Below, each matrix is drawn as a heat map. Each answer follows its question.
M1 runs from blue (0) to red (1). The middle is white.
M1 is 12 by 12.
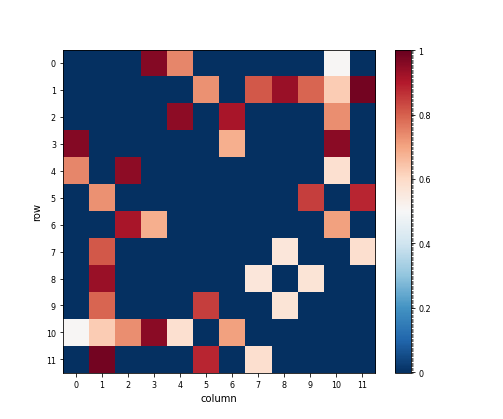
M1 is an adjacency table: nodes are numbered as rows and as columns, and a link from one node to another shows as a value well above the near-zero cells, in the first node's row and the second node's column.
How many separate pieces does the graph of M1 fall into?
1
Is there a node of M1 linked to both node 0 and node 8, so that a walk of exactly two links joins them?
no
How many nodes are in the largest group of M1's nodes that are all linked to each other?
3
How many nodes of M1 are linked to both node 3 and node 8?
0
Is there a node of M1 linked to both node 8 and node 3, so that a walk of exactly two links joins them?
no
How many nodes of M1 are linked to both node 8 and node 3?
0
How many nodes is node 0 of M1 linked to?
3
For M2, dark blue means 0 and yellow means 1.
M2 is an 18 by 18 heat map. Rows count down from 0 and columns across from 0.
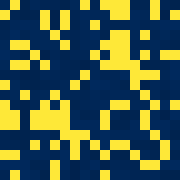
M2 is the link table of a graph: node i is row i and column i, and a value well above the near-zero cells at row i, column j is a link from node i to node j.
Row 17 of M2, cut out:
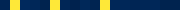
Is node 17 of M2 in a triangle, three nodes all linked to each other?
no
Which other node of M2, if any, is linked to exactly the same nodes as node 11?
node 12
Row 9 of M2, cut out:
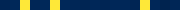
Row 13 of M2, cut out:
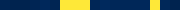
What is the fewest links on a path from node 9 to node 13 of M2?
3
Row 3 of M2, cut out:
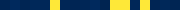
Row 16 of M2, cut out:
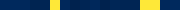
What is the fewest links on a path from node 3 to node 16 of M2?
2
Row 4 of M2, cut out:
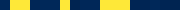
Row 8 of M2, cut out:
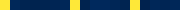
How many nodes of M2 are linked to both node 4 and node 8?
0
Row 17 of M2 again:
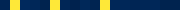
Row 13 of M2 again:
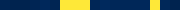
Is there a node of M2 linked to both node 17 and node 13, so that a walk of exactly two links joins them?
no
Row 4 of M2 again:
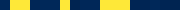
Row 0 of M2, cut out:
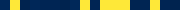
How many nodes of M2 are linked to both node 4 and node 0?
4
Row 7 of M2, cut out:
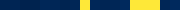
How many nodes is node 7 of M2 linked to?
4
